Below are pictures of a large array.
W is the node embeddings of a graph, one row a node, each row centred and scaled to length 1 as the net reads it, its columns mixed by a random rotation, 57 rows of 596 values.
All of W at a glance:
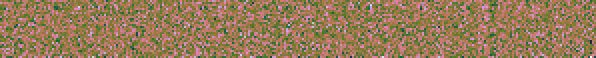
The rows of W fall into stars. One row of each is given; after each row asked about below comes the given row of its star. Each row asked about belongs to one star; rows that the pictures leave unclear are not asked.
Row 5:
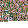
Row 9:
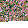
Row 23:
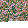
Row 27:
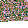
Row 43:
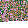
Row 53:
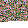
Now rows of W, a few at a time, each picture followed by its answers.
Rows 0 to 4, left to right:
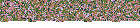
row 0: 5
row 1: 53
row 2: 27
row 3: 43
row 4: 53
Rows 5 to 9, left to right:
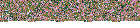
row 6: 9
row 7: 9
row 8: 9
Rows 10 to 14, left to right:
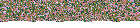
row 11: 23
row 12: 27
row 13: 9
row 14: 5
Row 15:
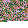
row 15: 53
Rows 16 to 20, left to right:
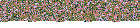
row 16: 27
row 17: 9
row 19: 9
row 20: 43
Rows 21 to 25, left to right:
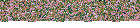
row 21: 5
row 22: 27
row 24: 43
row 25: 9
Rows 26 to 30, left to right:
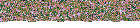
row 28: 5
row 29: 23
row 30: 5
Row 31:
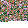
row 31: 23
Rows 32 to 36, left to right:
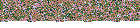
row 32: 23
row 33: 43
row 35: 27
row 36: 5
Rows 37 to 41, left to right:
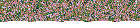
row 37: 27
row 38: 9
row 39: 23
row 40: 9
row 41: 43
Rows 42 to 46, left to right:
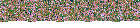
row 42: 27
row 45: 5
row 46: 5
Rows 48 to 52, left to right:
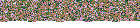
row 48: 43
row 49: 53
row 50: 27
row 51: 5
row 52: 27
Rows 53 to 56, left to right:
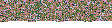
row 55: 27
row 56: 23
